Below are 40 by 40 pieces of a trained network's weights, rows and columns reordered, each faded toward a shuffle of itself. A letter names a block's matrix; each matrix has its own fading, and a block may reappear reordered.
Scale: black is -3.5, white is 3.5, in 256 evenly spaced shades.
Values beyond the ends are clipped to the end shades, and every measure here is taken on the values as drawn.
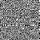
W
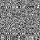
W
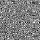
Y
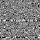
Y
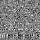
Y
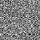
W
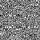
Y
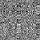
W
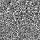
Y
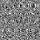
W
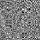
W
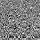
Y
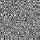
W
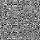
Y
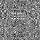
W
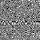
Y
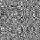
W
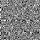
W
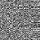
W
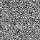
Y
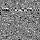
Y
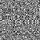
Y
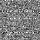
Y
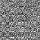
W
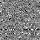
Y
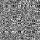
W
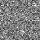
Y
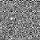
W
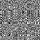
W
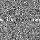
Y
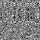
W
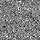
Y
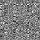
W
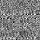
W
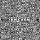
W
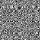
W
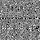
Y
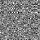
Y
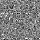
Y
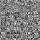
W
